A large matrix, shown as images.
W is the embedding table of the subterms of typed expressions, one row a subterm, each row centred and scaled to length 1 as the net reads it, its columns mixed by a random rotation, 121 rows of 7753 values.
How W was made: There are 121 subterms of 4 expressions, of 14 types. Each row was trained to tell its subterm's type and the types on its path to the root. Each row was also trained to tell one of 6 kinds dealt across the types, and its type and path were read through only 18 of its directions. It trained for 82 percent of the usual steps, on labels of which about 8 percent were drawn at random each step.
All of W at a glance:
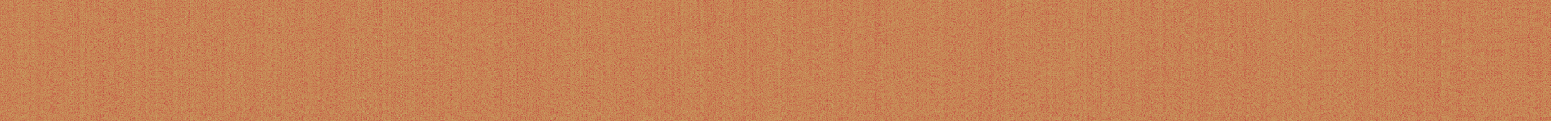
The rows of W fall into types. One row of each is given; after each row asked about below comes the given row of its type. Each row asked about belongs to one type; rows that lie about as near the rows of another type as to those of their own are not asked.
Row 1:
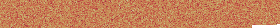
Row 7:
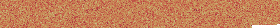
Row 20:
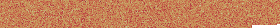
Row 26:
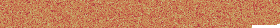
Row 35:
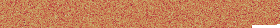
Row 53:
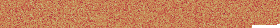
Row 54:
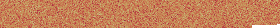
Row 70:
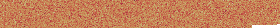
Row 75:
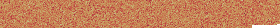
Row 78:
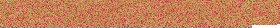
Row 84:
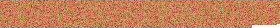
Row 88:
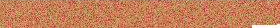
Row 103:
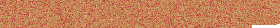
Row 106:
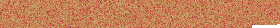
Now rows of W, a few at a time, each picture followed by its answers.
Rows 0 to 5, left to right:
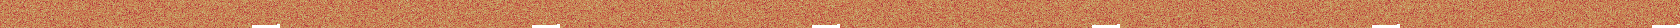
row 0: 26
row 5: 106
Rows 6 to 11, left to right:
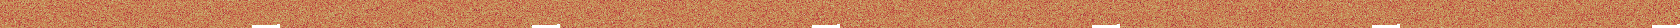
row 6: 70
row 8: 75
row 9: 75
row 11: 78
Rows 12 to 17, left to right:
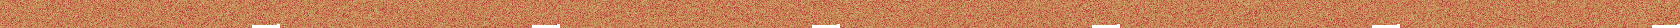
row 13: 54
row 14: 26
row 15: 78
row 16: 1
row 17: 88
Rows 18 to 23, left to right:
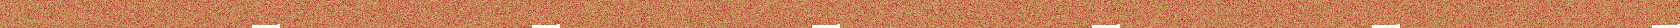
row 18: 75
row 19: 78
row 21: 35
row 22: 35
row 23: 26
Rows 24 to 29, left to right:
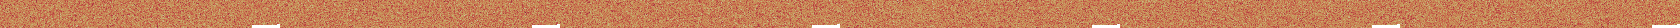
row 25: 70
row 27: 103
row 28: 70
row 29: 75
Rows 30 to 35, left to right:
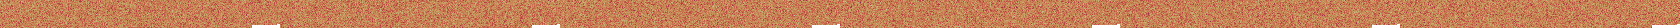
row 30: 1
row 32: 70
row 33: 26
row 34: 103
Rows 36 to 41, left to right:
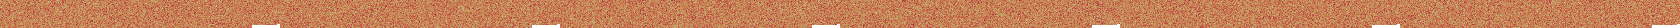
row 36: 78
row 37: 35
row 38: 88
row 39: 7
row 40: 54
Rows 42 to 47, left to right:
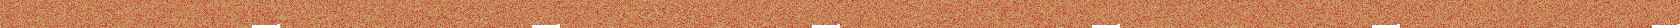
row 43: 54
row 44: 54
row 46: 78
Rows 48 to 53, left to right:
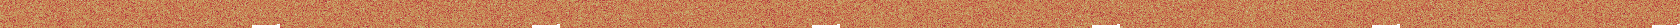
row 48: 35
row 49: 53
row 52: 106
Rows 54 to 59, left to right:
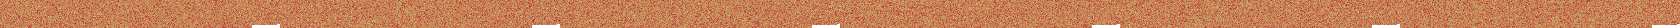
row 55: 106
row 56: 75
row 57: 106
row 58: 20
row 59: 103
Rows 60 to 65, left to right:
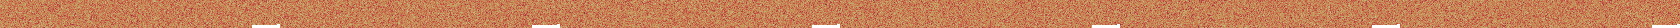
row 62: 26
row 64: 53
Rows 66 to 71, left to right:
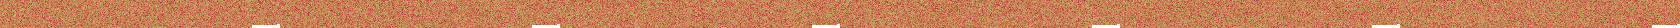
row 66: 1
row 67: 103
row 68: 88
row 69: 26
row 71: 75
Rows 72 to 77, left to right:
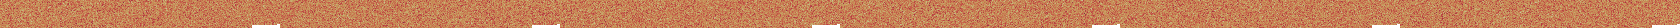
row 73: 75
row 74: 35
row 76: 54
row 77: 1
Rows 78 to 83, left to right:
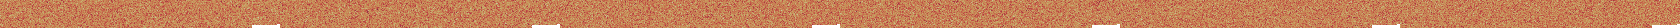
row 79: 7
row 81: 26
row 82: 35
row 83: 54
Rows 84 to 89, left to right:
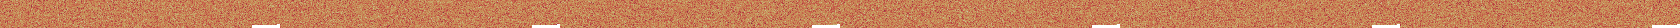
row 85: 103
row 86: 7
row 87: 106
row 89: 26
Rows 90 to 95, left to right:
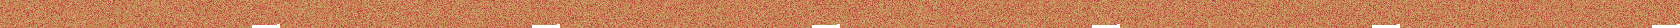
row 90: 75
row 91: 54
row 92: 53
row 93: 103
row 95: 78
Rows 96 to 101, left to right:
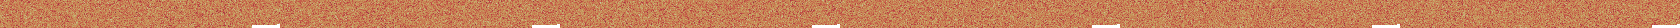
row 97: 35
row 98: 35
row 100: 78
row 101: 53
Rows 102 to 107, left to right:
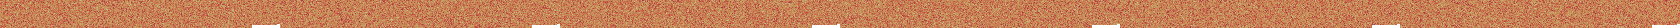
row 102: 20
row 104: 26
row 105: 54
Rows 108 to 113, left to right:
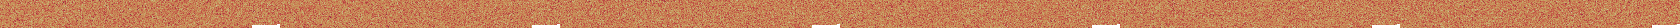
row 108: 78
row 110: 53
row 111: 78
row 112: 35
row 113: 20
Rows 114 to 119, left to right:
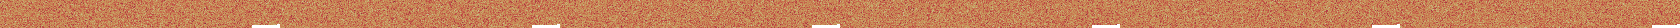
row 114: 7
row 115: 1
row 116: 54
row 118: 20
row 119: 75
